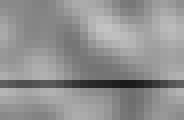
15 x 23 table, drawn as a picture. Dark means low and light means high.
Row 11 differs from the rows beside it. The ninth with the lowest average is the bottom right. The values are skewed, with a long tail toward low values. The top left is the calmest part.
